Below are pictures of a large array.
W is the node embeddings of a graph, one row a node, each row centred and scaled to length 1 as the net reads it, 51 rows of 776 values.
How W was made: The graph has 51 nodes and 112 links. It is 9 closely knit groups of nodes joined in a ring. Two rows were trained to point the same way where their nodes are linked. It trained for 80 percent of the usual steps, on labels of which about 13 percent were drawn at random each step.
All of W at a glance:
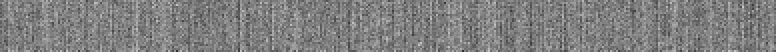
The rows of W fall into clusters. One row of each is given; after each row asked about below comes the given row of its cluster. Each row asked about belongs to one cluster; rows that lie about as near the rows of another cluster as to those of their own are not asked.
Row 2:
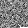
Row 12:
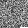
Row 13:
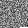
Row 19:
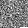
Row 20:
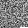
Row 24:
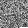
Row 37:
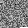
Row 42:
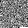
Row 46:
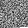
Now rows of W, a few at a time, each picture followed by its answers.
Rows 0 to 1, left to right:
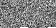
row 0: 42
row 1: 24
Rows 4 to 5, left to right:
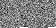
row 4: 13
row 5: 37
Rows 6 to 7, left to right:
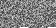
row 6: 2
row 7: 24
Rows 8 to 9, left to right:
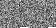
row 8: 37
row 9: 42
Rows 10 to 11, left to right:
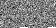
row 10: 2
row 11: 13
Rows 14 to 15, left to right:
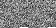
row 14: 24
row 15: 24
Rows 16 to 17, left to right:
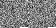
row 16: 13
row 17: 37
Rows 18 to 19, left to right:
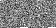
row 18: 46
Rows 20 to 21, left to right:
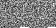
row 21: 20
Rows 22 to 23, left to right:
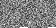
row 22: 13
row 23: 19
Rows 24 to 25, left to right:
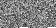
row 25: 13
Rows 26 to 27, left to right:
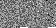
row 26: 37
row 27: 19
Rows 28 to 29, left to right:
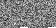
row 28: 12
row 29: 46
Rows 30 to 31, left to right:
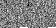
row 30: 37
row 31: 46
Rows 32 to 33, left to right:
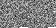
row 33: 37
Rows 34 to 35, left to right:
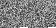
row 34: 2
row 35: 46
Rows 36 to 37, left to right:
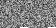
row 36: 12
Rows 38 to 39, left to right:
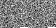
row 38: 2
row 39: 20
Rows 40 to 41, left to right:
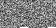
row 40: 12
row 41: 20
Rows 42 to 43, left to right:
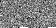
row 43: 12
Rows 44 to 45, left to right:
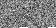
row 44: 24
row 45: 42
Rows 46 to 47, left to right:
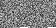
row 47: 13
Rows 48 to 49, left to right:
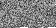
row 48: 46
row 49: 24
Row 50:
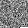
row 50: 42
